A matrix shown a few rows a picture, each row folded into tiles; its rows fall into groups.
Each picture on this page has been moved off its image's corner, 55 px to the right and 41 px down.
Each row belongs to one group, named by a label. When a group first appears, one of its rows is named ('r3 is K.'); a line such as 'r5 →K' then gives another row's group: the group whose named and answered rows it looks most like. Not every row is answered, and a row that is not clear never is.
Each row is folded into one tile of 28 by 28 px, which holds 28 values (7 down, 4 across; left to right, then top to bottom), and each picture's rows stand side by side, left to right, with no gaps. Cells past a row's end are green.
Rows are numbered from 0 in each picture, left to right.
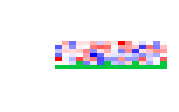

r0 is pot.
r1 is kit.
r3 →pot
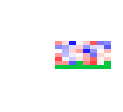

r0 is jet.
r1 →jet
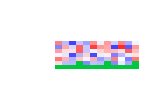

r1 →kit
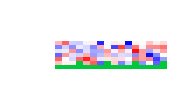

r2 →pot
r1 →jet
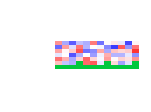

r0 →pot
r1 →jet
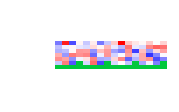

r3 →kit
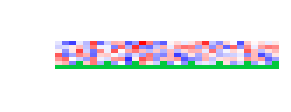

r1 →jet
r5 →pot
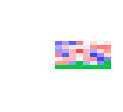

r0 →jet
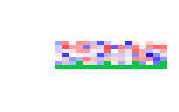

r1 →pot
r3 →kit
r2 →pot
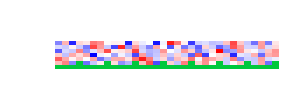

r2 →pot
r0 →jet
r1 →kit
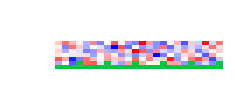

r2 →pot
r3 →pot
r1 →jet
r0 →kit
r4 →jet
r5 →kit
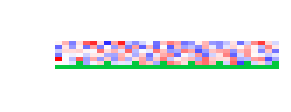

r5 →jet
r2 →pot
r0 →pot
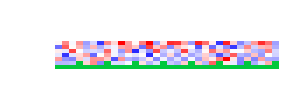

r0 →kit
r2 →kit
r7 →kit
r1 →jet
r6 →pot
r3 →kit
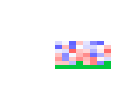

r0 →jet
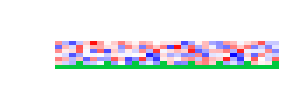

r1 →kit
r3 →kit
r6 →kit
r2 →kit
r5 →jet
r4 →pot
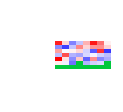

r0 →pot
